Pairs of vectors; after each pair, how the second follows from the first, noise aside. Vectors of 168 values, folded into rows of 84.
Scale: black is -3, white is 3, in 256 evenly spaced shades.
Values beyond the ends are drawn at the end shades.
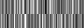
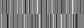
partly zeroed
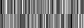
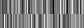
wrapped around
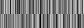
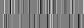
partly zeroed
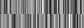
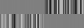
partly zeroed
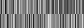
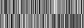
wrapped around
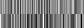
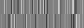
partly zeroed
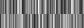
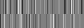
partly zeroed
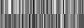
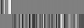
partly zeroed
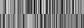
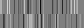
partly zeroed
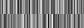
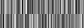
wrapped around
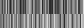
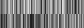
wrapped around
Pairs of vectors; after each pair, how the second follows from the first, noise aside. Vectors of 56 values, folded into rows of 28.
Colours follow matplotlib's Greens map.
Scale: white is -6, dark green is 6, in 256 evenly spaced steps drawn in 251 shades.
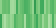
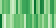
scaled up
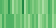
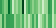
scaled up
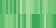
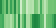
scaled up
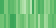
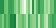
scaled up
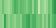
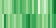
scaled up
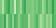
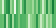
scaled up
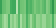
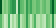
scaled up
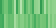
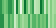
scaled up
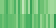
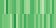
shuffled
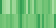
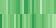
shuffled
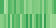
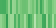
shuffled
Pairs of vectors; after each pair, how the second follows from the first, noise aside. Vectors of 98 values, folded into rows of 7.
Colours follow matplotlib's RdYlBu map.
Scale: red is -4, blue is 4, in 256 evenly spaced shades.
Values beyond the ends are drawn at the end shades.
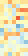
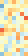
shuffled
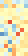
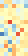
copied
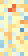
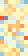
shuffled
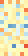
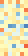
copied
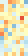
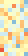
shuffled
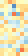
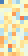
shuffled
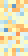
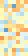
copied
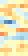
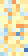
shuffled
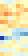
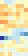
copied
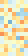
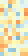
shuffled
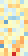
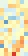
copied
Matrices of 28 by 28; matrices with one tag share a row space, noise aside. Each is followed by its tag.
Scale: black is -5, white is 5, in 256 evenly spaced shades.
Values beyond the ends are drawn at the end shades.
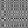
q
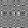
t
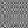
q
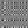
q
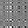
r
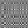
q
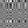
r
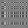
q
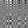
r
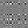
r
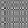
q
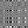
r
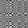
r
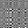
r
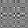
t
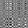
r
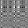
t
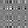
r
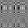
t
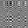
r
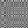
q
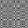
t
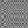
q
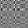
t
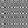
q
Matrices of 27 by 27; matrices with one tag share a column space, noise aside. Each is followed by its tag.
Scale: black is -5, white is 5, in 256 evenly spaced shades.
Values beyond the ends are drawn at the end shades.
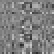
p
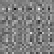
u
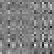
p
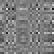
u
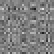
u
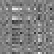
u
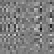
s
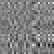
p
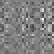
s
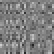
p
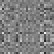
u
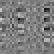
s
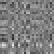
p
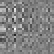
s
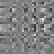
s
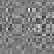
s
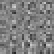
p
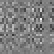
s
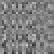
p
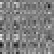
p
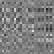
s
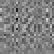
s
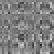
p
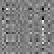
u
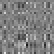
p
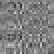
p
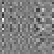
s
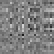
s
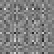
u
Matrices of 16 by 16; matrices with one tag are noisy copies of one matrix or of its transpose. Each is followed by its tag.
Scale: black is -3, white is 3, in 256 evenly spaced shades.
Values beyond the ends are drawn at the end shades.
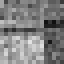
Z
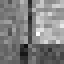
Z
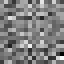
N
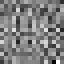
N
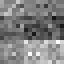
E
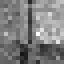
Z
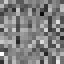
N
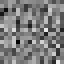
N
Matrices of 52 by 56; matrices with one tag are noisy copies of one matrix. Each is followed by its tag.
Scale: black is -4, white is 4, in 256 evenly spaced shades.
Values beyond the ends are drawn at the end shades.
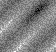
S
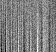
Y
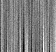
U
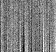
U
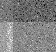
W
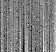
U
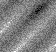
S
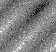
S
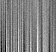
Y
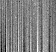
Y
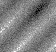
S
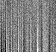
Y
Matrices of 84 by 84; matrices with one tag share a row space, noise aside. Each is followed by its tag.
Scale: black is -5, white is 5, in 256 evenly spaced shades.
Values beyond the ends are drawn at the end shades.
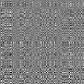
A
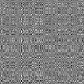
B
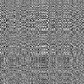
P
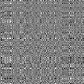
A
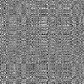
P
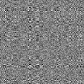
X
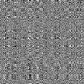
X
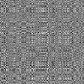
P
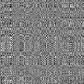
A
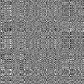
A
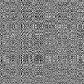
B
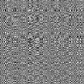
X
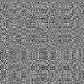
P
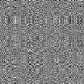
X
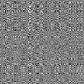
X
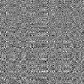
P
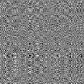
X
